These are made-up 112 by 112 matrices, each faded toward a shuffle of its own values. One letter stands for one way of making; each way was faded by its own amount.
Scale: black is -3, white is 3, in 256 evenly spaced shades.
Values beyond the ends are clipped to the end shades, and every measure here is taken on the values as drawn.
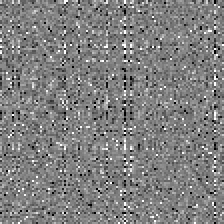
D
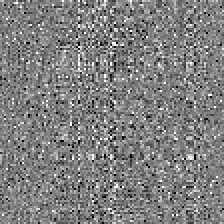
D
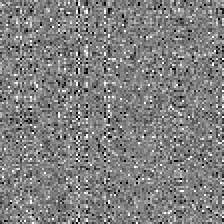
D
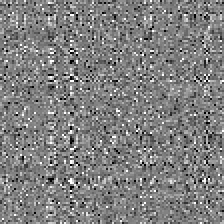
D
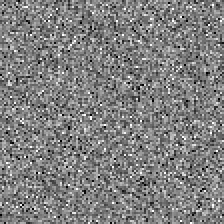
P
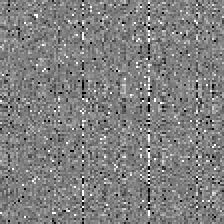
D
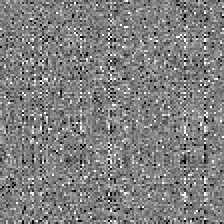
D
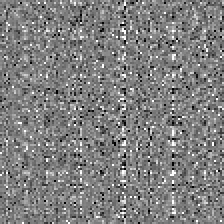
D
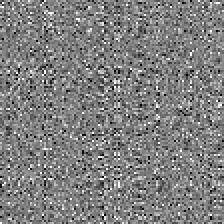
D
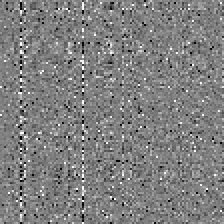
D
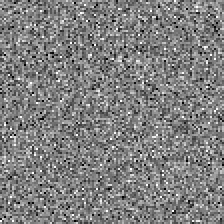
P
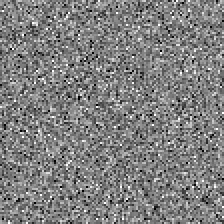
P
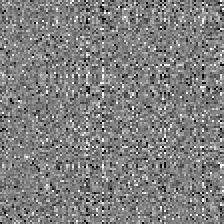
D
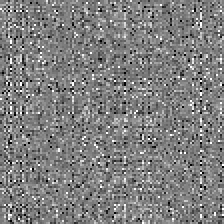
D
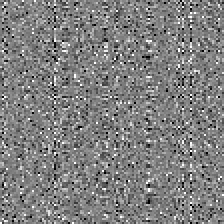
D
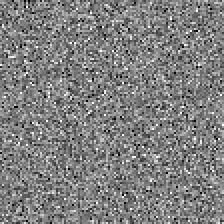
P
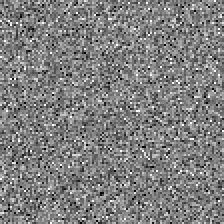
P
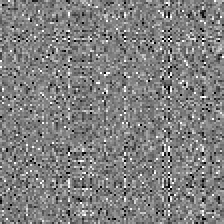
D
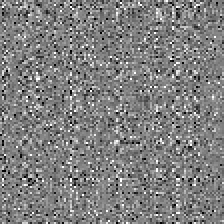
D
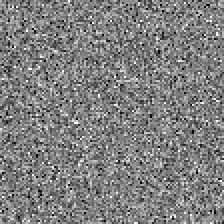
P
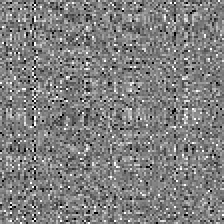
D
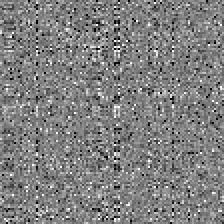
D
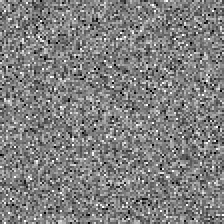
P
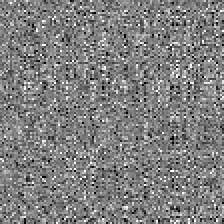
D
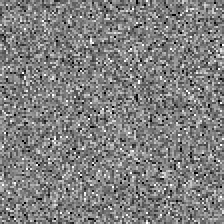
P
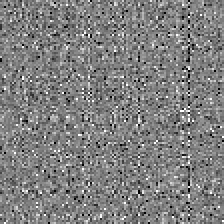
D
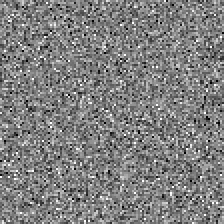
P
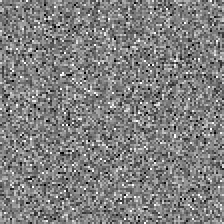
P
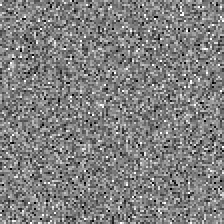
P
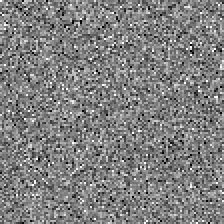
P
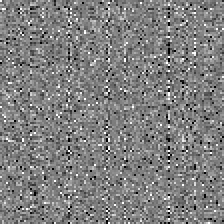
D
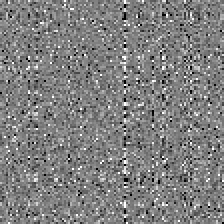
D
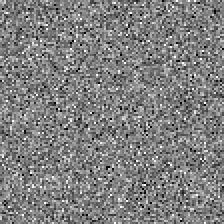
P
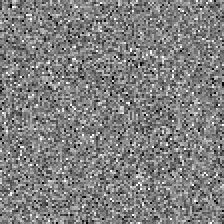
P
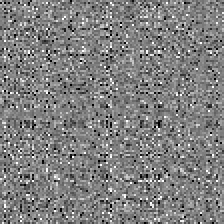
D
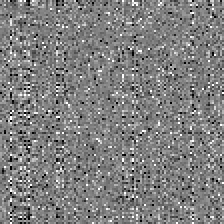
D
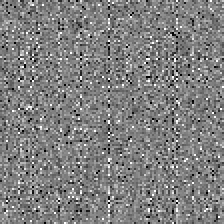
D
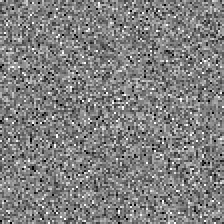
P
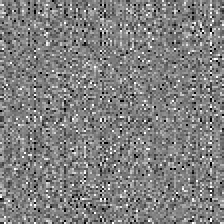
D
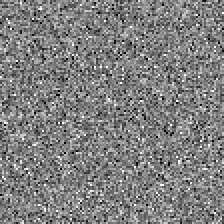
P
